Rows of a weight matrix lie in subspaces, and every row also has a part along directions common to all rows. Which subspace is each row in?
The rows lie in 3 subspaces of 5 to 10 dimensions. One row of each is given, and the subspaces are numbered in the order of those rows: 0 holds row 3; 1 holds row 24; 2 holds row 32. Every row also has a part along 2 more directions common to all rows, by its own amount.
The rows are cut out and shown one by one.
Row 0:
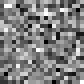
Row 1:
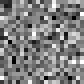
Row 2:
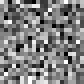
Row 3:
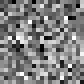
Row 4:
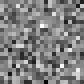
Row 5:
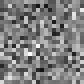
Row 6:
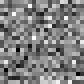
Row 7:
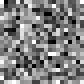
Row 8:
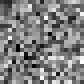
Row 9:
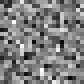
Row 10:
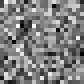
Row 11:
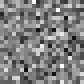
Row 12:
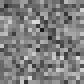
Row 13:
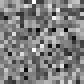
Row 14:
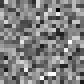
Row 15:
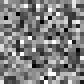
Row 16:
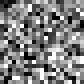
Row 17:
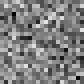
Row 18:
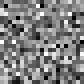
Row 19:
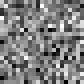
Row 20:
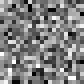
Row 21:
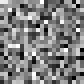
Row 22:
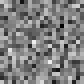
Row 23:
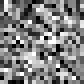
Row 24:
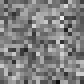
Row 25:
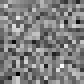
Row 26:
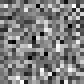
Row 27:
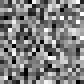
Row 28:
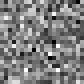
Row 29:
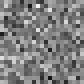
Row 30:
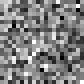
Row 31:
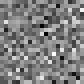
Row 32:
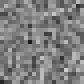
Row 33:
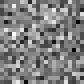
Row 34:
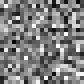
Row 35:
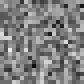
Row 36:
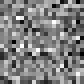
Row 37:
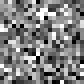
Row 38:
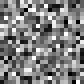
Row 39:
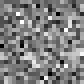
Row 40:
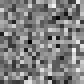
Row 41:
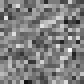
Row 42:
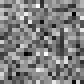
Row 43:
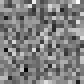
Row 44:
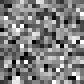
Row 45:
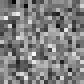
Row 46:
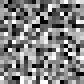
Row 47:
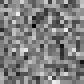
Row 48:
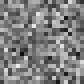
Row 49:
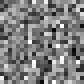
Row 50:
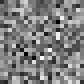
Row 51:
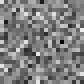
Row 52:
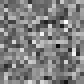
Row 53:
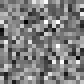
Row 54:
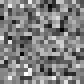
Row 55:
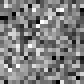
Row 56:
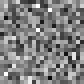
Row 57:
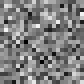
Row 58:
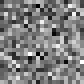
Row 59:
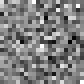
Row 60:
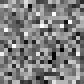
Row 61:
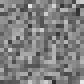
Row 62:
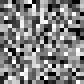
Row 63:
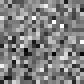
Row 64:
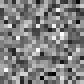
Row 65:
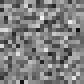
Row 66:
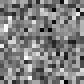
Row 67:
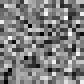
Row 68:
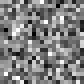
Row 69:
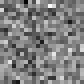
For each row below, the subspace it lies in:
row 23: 0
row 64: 0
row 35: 2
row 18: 1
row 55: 1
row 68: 2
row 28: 0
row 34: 1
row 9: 1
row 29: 1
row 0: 2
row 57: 2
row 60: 2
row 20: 2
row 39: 0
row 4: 2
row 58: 1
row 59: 0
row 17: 1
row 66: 1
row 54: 1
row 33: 2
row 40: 2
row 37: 1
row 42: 1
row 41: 2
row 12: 1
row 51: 1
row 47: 1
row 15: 0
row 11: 0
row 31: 2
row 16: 2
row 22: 2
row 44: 1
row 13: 0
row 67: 2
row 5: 1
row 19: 1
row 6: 1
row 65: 2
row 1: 2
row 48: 1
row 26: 1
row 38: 1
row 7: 0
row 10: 0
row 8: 2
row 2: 1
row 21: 2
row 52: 2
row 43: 0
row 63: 1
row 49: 2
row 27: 0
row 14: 0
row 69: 2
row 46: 1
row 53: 2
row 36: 0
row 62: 0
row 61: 2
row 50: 2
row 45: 0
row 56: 1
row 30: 0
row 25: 1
